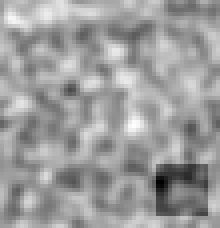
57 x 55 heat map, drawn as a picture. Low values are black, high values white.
The ninth with the lowest average is the bottom right. An odd patch, lower than its surroundings, sits in the bottom right. The field is mottled with small blotches. No single row or column stands out from its neighbours. Values change most from cell to cell in the bottom right.
